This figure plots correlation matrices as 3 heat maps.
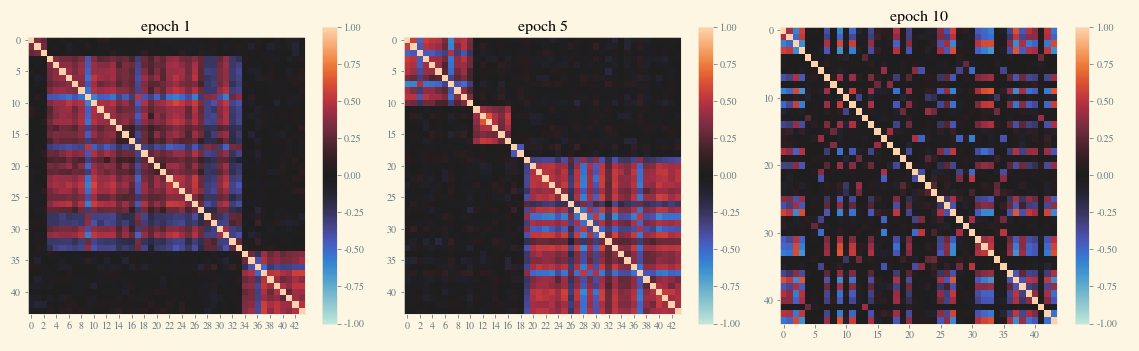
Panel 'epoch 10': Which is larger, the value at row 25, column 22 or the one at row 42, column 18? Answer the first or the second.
the second
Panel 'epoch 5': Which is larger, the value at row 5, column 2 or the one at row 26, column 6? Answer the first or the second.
the second
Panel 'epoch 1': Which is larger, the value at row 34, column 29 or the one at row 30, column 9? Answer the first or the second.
the first
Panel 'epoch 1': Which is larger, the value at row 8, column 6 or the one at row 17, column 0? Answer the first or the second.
the first
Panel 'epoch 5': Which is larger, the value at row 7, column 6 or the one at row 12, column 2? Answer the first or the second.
the second
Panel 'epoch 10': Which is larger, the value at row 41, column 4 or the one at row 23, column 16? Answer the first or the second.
the first
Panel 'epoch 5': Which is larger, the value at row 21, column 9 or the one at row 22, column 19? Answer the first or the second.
the first
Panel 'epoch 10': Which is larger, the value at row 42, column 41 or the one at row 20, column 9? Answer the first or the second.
the second
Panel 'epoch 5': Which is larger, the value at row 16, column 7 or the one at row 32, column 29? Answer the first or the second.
the second
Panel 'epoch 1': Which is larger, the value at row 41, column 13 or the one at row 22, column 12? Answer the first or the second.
the second
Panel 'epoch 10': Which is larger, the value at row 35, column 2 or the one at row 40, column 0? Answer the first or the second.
the second
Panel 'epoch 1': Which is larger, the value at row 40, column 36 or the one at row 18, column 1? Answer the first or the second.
the second
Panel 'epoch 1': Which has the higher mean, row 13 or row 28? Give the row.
13
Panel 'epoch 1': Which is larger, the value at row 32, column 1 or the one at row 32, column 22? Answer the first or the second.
the first
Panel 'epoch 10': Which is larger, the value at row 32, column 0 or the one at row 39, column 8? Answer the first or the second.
the second
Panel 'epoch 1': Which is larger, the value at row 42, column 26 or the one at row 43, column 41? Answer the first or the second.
the second
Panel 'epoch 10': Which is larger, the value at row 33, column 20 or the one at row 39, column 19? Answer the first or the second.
the first
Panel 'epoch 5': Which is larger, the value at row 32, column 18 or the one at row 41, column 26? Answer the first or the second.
the first
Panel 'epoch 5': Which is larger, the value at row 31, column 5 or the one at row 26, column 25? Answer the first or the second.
the first
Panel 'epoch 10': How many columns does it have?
44
